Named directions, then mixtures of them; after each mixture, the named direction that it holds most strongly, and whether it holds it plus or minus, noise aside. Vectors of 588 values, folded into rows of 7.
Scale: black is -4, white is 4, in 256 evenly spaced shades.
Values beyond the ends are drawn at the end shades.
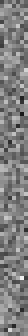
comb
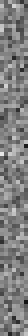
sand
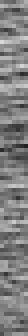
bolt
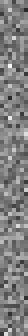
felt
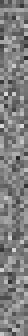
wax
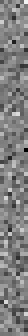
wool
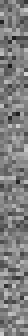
felt, minus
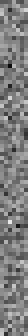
felt, minus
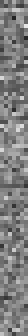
wax, plus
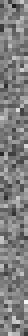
sand, minus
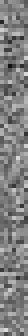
wax, minus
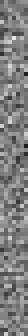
felt, plus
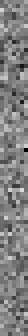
wool, plus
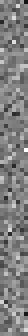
wool, minus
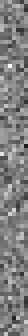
sand, plus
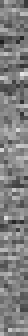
bolt, minus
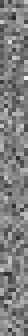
wax, plus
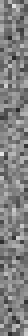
sand, plus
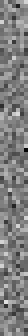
wool, plus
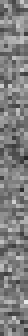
sand, minus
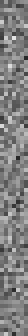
wax, plus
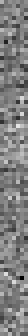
comb, minus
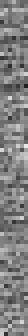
bolt, minus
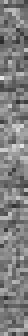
bolt, minus
